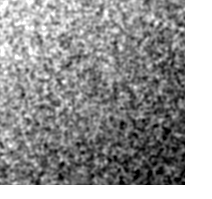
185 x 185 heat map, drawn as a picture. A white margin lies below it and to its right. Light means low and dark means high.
Lone odd cells: none. Slope: up to the bottom right. Average level on the scale: 50%. Ninth with the highest average: bottom right. Grain: blotchy. Stripes: none. Mirror symmetry: none.
